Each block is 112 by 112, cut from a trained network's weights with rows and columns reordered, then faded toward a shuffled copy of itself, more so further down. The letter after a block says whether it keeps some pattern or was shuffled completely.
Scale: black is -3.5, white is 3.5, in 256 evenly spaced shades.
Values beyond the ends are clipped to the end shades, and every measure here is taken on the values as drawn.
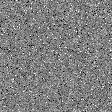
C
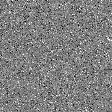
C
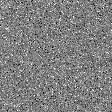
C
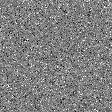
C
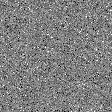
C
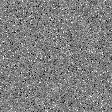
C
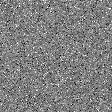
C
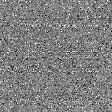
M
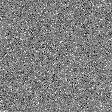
C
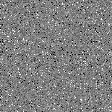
M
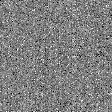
M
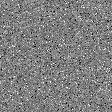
C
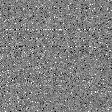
M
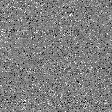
M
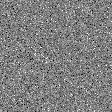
C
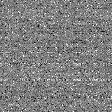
M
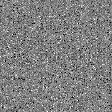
M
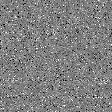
M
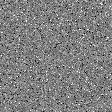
C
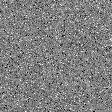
C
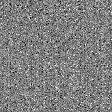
M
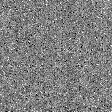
M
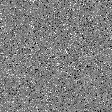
M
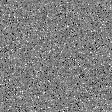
C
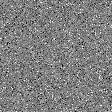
C
